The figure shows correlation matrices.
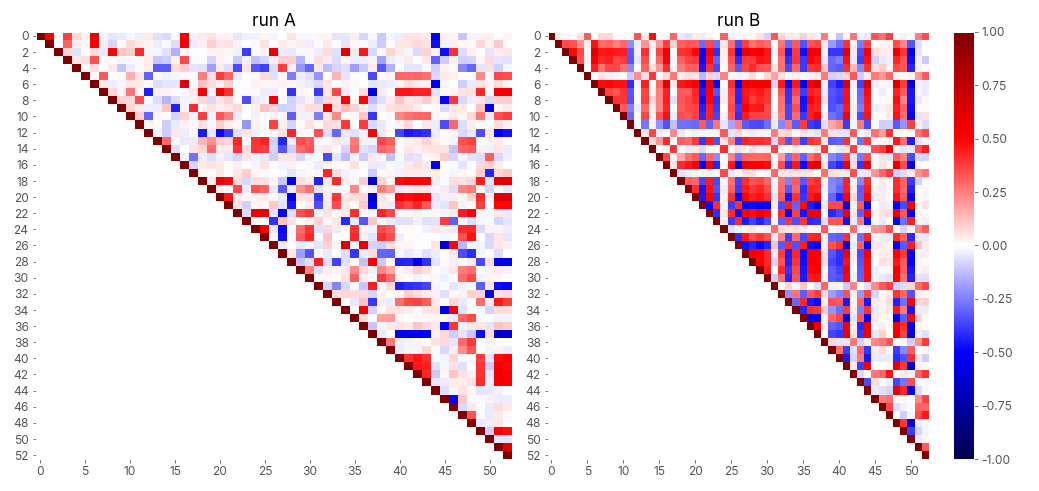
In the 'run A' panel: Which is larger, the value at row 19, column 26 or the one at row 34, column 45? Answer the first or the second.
the first
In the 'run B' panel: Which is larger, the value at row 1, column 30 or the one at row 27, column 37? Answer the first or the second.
the second
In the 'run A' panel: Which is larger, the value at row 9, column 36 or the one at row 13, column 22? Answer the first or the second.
the second
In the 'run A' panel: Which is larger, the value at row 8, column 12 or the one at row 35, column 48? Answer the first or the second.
the second
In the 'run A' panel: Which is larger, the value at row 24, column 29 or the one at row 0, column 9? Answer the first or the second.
the first
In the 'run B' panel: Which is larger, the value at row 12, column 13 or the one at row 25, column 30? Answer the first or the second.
the second
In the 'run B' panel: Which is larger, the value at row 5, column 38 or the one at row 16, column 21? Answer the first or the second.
the first
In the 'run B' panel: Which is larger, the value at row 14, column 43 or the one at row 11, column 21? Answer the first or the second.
the second
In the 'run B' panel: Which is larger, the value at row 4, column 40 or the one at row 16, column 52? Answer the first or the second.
the second
